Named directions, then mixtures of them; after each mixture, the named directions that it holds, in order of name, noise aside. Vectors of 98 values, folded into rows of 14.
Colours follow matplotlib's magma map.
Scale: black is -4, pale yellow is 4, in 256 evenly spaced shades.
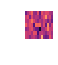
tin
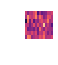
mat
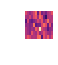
mat, tin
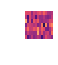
mat, tin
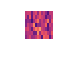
tin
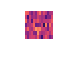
mat, tin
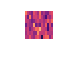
tin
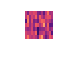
mat, tin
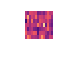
mat, tin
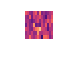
tin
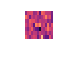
tin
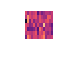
mat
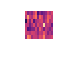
mat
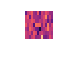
tin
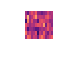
mat, tin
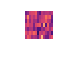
mat, tin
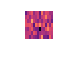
tin
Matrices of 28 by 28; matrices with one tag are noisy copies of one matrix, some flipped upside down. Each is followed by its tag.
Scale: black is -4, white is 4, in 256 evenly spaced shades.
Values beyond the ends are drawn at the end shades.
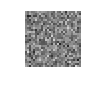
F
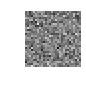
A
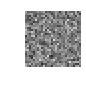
F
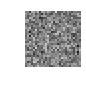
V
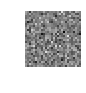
F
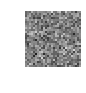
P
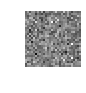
V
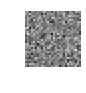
F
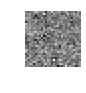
P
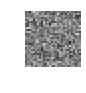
A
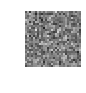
V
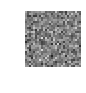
F
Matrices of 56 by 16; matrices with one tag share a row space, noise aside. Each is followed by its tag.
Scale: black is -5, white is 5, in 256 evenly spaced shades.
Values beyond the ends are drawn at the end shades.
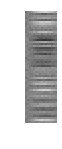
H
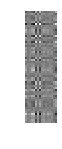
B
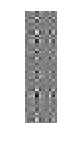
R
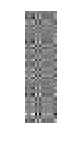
B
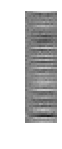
H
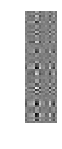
R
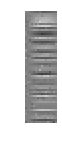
H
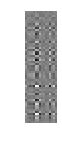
R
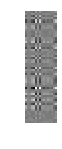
B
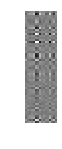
R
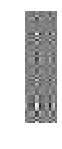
R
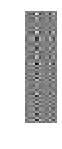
R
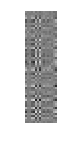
B
